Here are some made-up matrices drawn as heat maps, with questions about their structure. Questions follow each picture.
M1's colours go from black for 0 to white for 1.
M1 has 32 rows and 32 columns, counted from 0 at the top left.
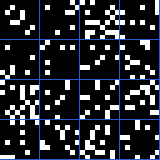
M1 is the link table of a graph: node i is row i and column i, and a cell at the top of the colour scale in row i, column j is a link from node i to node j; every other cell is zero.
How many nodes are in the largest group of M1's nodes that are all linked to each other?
4
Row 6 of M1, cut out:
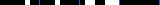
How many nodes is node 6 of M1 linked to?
7
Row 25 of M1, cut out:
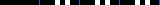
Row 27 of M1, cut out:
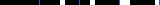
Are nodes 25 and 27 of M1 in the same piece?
yes
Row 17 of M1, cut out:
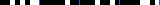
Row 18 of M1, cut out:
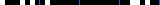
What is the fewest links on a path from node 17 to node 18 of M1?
2
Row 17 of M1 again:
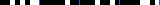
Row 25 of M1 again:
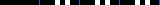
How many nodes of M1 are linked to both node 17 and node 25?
3
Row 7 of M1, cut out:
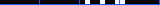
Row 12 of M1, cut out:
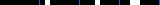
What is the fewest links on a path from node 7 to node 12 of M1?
3
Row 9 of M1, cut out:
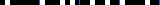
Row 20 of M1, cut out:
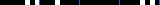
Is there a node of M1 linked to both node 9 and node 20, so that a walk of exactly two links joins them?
no
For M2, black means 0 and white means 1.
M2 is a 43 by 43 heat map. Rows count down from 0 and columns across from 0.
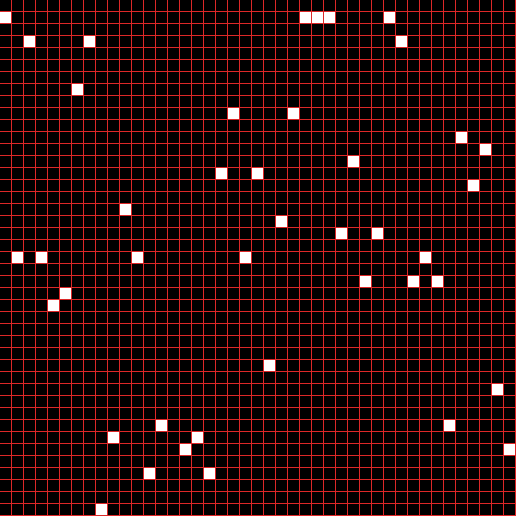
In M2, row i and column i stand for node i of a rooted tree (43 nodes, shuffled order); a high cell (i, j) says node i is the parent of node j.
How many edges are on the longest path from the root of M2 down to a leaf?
7
